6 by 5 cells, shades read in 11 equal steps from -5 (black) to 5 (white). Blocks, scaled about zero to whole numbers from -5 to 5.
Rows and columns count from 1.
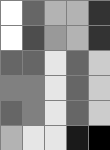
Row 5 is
-1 0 4 -1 3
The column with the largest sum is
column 3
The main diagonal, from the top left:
5 -2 4 -1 3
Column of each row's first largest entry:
1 1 3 3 3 2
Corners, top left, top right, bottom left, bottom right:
5 -3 2 -5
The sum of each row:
5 3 4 6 5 1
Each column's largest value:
5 4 4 2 3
